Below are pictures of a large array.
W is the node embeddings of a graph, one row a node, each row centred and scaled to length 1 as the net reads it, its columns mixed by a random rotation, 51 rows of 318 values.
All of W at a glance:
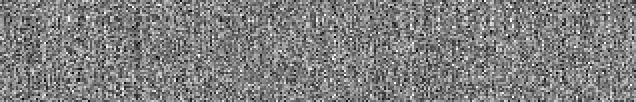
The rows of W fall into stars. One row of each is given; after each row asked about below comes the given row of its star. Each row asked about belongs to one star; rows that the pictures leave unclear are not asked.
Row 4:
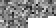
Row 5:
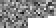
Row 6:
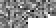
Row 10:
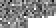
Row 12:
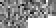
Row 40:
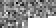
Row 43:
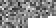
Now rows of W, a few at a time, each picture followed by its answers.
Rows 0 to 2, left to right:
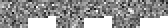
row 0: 4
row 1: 6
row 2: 40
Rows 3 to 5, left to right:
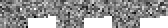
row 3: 10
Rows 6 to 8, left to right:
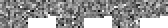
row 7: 40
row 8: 10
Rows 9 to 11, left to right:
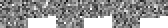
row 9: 10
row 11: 4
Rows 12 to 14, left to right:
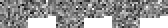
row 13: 6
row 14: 10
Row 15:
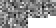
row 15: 6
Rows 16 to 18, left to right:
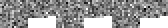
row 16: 6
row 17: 43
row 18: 6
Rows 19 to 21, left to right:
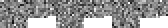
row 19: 12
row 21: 43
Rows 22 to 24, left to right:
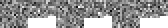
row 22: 5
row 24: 43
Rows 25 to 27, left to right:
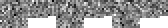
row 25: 43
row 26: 4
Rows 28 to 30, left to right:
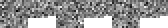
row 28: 10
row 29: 43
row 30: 5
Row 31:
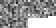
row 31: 40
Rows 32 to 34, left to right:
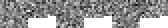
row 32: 6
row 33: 4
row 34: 12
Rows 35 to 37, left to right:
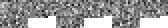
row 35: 40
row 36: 10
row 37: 40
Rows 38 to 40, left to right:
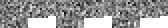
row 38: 5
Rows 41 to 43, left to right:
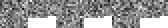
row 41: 43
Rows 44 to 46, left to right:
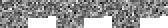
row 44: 43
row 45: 4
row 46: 5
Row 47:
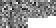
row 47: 43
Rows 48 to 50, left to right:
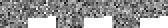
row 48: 12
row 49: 5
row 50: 4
